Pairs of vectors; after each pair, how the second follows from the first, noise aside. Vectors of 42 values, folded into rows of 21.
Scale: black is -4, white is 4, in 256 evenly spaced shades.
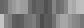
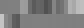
partly zeroed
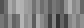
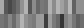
shuffled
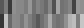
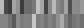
shuffled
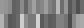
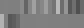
partly zeroed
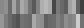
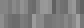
shrunk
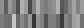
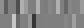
partly zeroed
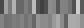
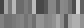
copied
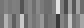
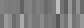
shrunk
